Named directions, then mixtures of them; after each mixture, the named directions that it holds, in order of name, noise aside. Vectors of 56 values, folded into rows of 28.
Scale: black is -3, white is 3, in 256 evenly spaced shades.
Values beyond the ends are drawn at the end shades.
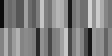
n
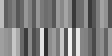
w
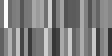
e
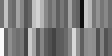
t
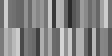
e, n, w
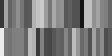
n, t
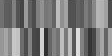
n, w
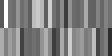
e, t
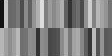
e, n, t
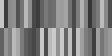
t, w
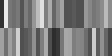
e, n, t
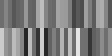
n, t, w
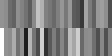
t, w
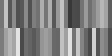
e, n, w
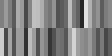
t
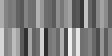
t, w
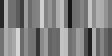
e, n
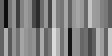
e, n, t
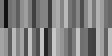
e, n, w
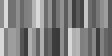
e, t, w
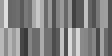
e, t, w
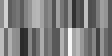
e, t, w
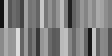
e, n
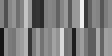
t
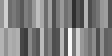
e, t, w
